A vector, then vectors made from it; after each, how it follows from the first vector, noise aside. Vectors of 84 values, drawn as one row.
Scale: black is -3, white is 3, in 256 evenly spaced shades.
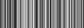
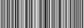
sign-scrambled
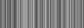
shrunk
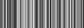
copied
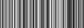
reversed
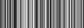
copied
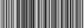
negated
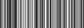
copied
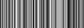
reversed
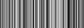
reversed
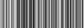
negated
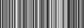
reversed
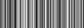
copied
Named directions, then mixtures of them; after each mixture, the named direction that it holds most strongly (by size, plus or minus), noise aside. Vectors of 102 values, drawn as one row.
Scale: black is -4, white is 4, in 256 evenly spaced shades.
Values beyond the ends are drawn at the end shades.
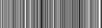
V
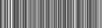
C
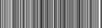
V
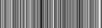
V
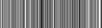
V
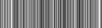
C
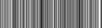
V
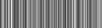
C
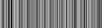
C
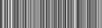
C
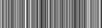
V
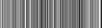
V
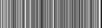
V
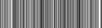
V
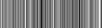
V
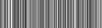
C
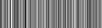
C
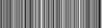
V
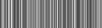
C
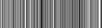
V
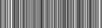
C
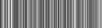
C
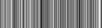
V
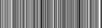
V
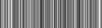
C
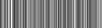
C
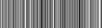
V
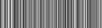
C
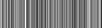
V
